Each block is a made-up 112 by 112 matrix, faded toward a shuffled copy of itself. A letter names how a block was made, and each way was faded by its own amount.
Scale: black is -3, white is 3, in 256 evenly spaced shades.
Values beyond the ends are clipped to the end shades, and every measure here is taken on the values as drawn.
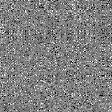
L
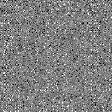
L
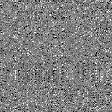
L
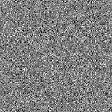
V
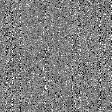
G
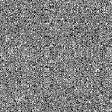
V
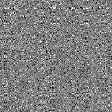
L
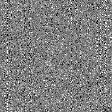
G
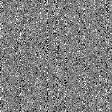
G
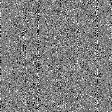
G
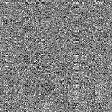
V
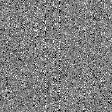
G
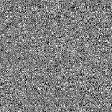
V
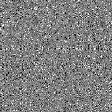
L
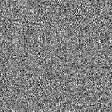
V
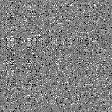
L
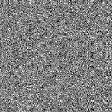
V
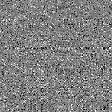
L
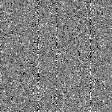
G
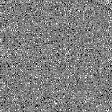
L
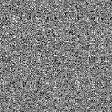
V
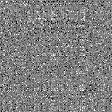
L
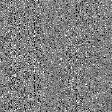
G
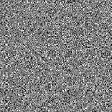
V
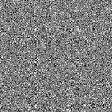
V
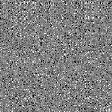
L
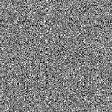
V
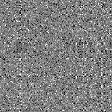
L
